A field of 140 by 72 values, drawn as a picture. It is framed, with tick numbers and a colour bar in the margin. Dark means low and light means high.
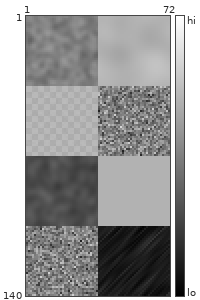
The table splits into 4 rows of 2 panels. Panel 1,1: middling, blotchy, faint in contrast. Panel 1,2: high, smooth, faint in contrast. Panel 2,1: high, checkered, faint in contrast. Panel 2,2: middling, fine-grained, strong in contrast. Panel 3,1: low, blotchy, faint in contrast. Panel 3,2: high, flat. Panel 4,1: middling, fine-grained, strong in contrast. Panel 4,2: very low, slanting up to the right, faint in contrast.
